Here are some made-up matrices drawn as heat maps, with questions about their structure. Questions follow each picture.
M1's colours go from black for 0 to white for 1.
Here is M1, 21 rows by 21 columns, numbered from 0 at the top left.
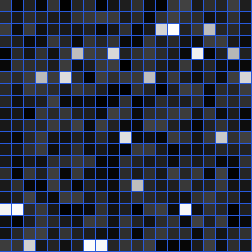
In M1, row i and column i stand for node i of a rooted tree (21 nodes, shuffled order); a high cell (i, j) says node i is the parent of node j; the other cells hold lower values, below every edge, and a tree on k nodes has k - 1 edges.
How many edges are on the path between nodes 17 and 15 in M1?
1
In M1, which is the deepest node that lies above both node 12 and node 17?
6
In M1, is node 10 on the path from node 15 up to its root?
no
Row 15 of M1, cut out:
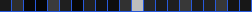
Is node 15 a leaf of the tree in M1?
no
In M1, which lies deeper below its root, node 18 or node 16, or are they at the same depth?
node 18
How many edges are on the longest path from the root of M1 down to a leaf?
7
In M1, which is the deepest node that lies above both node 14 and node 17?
2
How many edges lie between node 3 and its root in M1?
2
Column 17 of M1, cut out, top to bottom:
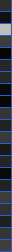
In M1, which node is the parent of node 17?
2
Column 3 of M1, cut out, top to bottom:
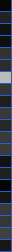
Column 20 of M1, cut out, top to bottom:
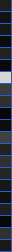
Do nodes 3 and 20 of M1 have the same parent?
yes
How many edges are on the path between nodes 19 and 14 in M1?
5
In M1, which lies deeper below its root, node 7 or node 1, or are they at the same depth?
node 1
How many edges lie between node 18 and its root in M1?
7
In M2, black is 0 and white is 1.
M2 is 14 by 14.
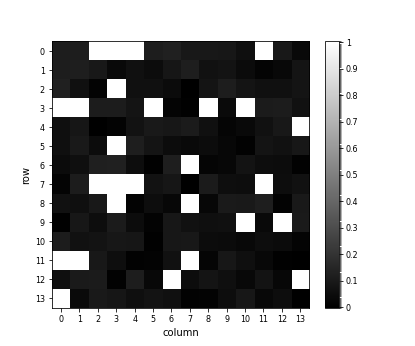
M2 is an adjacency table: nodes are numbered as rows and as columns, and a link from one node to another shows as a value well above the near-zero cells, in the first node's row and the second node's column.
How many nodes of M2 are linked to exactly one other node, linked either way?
1
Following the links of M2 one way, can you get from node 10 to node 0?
no
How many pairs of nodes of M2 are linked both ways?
5
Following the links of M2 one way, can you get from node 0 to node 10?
yes
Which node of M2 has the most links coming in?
node 3
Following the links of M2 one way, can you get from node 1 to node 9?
no
